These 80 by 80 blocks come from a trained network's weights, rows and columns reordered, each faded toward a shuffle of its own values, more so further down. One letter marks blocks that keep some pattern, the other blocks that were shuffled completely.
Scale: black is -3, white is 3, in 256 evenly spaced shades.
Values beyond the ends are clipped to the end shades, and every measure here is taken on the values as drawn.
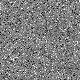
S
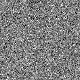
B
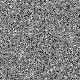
S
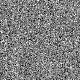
B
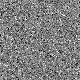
S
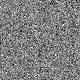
S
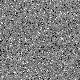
S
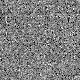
B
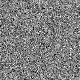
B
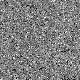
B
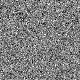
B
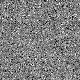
B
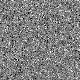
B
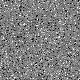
S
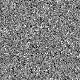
B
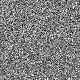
S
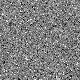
S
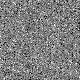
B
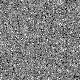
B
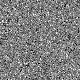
S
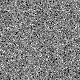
S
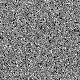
S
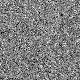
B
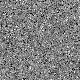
S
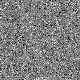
B
